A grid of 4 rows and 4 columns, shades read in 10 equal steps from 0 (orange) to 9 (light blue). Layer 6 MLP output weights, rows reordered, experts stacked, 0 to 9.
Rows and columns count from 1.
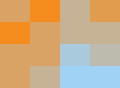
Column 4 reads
2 5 6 9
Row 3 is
3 3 8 6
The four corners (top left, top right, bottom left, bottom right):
3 2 3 9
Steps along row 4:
up up same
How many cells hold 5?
4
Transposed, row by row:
3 0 3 3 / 0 3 3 5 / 5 5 8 9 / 2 5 6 9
